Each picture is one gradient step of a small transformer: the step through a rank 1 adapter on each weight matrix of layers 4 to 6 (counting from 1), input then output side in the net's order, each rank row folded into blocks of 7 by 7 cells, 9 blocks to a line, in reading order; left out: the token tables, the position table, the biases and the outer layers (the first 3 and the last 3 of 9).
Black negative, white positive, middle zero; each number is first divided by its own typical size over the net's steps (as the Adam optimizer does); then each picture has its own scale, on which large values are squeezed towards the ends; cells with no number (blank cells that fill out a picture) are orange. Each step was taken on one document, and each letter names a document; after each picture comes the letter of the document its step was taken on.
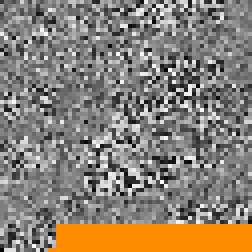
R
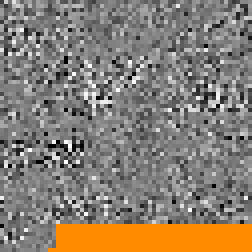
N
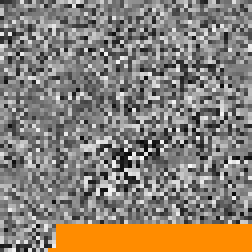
R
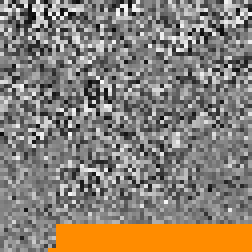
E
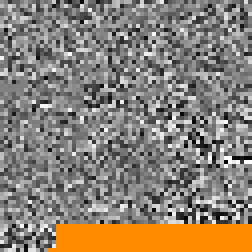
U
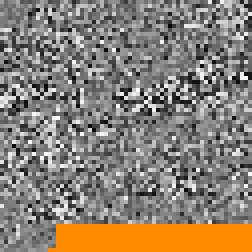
E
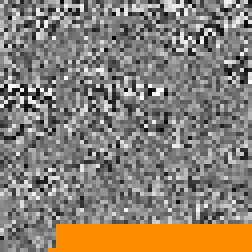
E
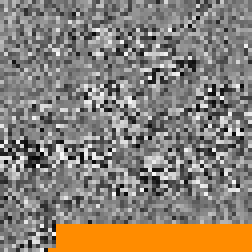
R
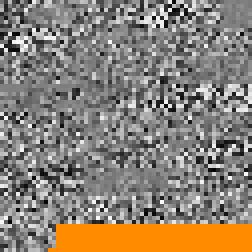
R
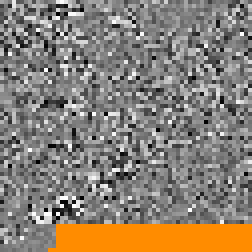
N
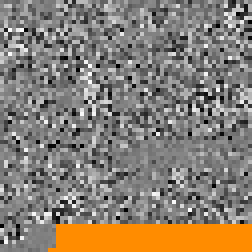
N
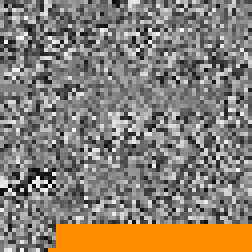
U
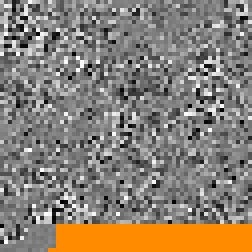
N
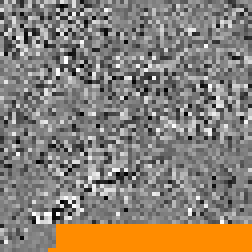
N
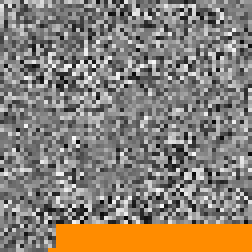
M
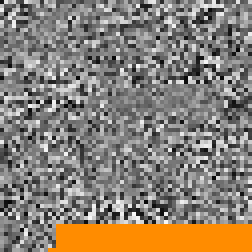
M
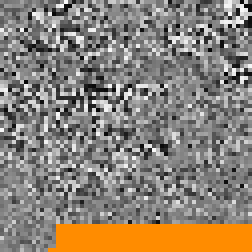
E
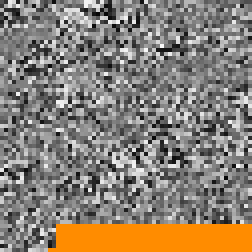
U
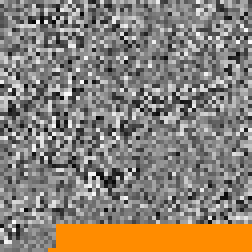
E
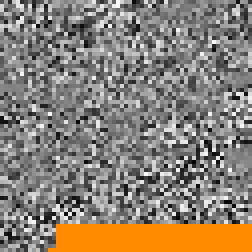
U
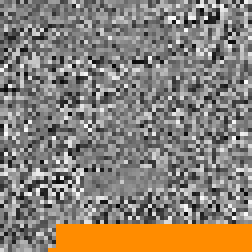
M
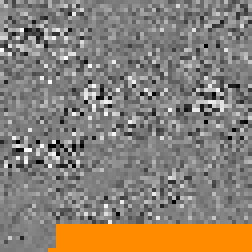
N
